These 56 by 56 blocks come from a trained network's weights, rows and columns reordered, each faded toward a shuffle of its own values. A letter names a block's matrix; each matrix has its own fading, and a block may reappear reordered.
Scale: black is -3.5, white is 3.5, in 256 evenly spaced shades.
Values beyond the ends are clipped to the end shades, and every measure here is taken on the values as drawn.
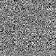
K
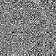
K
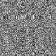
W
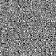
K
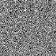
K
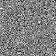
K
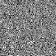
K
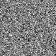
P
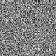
W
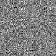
W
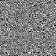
K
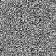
W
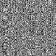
W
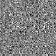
K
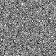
P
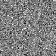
P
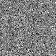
P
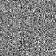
W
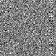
W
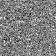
P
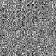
W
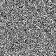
P
